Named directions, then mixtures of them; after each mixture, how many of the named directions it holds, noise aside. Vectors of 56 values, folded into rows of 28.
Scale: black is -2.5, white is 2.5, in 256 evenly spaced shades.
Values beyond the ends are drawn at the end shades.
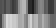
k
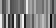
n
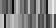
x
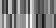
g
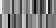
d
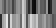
two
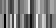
three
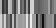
one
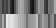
two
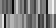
one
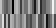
two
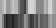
one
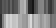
one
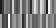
one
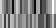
two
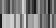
three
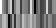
two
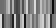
three
